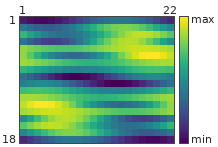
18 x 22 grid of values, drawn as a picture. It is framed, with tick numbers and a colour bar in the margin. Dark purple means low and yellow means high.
Grain: streaks across. Symmetry: a half turn. Slope: none.
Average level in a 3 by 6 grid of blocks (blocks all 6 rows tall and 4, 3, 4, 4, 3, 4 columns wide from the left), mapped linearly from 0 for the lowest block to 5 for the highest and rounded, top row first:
101454 | 321123 | 454101
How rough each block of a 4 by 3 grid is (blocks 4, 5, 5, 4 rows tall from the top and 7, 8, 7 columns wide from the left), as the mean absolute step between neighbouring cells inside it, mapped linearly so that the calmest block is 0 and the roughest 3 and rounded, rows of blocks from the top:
2 1 3 | 3 3 0 | 0 3 3 | 3 1 2
